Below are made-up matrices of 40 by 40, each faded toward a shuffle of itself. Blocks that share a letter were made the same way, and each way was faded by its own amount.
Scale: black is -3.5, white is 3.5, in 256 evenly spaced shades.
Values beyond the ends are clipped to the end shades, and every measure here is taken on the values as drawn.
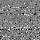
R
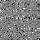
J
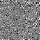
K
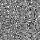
K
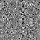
K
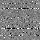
R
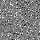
J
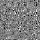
K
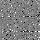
J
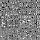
K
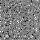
J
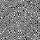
K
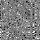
K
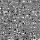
J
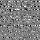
R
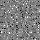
J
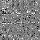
K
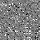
J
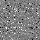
J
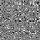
K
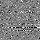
R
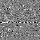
R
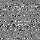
R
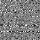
R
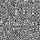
K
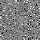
K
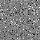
J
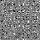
K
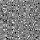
K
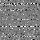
R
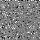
J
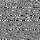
R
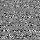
R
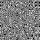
K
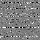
R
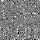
J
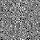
K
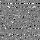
R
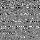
R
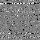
R
